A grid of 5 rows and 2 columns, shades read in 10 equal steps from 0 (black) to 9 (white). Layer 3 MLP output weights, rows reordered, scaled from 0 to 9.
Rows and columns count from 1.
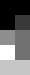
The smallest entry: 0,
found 3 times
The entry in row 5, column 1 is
7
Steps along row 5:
same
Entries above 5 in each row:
0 0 0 1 2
